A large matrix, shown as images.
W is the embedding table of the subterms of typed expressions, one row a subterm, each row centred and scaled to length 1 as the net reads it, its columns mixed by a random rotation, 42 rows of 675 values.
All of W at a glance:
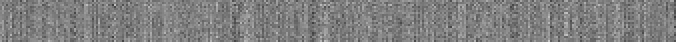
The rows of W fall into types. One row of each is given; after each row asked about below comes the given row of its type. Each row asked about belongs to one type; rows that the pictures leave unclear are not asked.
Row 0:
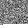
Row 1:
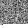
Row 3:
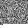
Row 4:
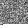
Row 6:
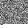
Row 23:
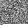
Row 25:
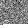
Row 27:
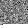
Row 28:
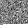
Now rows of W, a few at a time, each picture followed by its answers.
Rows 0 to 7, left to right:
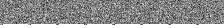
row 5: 4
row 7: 27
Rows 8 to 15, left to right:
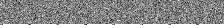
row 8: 25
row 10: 6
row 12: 25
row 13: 1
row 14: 27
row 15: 3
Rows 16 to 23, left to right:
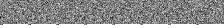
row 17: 27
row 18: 4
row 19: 0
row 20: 0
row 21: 6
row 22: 25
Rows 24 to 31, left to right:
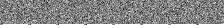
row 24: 0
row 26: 0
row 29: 6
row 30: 23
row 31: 28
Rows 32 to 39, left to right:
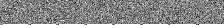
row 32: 23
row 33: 1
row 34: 25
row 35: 28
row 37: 4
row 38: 23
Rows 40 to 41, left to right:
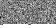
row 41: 4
